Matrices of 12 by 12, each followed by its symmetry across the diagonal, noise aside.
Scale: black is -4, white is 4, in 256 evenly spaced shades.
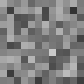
symmetric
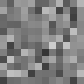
antisymmetric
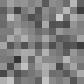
antisymmetric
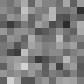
antisymmetric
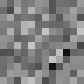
symmetric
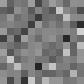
symmetric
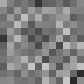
symmetric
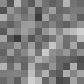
symmetric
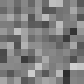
antisymmetric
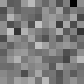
neither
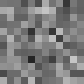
neither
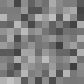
antisymmetric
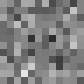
neither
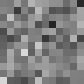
antisymmetric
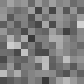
neither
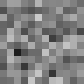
neither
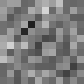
symmetric
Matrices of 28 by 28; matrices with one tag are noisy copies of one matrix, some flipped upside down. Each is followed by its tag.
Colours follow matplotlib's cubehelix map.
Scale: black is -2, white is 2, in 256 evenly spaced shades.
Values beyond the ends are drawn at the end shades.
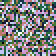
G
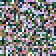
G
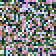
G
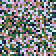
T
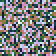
G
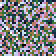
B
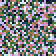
B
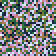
T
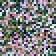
T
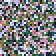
B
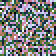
G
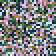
T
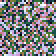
B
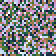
B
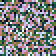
G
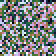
B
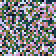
B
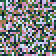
G
